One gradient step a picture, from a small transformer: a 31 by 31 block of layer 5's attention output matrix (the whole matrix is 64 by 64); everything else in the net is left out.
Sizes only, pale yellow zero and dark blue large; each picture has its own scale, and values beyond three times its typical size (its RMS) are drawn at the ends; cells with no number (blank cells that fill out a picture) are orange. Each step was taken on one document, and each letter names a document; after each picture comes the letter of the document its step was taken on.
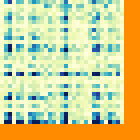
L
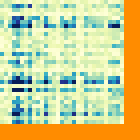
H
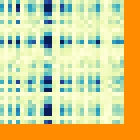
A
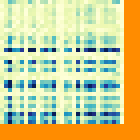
L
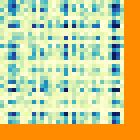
H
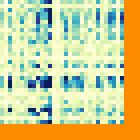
A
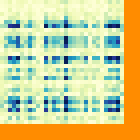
H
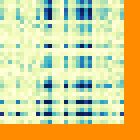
A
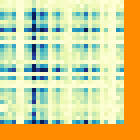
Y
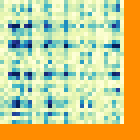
H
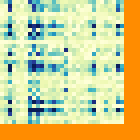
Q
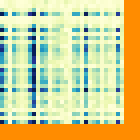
Y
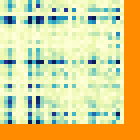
Q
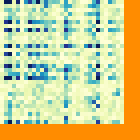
L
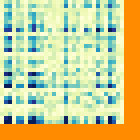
L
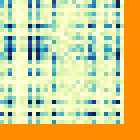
Q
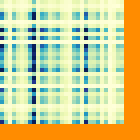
Y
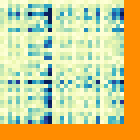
A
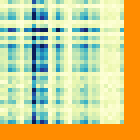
Y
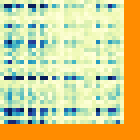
L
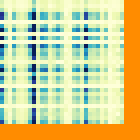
Y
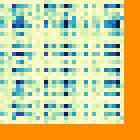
H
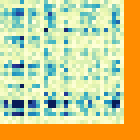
H
